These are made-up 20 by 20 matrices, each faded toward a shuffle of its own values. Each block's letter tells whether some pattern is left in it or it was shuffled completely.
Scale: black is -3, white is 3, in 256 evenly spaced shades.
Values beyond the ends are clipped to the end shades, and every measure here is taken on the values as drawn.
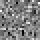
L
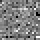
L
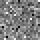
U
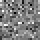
L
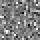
U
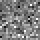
U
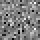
U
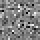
L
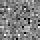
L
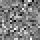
U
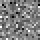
L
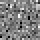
U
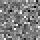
U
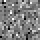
U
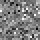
U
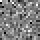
U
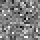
L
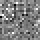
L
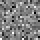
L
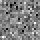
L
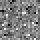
U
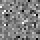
U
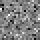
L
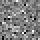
L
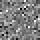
U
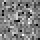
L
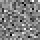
L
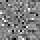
L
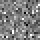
L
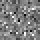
L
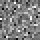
U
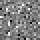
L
